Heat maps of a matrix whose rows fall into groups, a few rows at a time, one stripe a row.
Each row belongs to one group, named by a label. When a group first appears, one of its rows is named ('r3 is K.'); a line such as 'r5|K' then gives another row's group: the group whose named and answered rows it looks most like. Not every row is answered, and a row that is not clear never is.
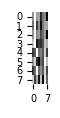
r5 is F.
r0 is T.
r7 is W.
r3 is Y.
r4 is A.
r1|Y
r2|T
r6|A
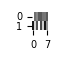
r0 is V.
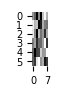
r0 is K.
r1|V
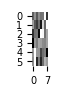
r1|K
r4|T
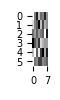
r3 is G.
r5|V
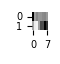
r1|T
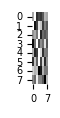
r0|Y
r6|V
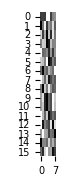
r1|A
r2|W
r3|V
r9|F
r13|T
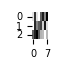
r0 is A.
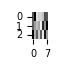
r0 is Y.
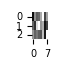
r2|K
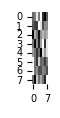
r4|K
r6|V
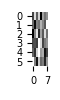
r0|Y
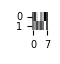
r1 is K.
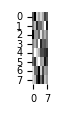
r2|G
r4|T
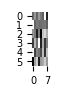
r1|V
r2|K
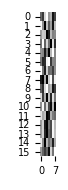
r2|V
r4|K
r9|W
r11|V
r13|F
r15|K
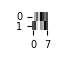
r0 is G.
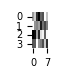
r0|F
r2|G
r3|A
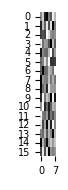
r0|F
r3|W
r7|G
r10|Y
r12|W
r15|Y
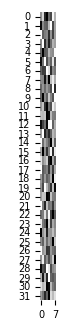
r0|F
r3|Y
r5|A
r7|K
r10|F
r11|V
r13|Y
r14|W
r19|A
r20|V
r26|V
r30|V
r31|K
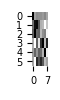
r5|Y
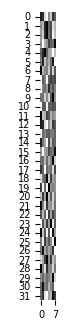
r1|F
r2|F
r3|T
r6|G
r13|V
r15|T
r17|A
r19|Y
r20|W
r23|W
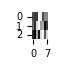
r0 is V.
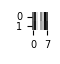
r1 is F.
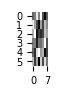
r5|W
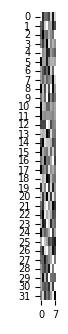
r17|G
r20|W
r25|T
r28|K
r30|K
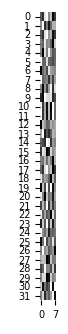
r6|G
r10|W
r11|W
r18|W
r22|W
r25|A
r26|T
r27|V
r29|V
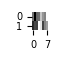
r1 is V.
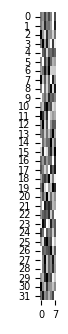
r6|K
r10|F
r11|G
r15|A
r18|K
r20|W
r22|K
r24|A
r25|F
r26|W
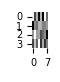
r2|T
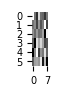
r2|K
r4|A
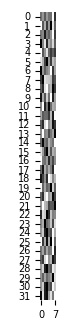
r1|W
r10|Y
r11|K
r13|T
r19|W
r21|T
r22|V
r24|F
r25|W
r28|F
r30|F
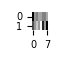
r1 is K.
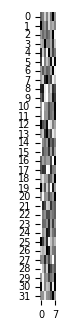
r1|G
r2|K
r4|Y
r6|K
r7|F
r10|T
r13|F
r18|T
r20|T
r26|V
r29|T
